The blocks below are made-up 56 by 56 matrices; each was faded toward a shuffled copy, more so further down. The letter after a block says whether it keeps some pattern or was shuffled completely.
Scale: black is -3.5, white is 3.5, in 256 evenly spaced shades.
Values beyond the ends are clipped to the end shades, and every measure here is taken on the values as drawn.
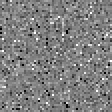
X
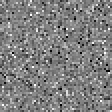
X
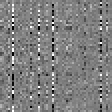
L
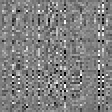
L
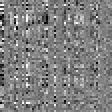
L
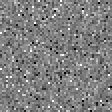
X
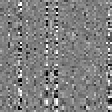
L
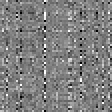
L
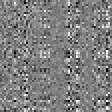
L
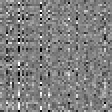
L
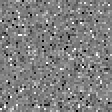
X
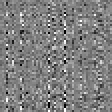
L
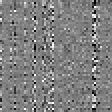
L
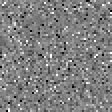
X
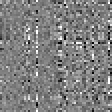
L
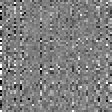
L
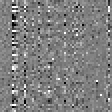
L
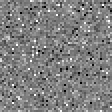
X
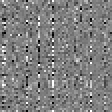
L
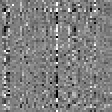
L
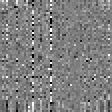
L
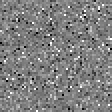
X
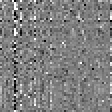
L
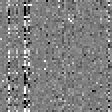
L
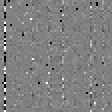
L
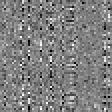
L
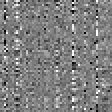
L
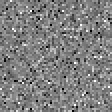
X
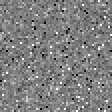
X
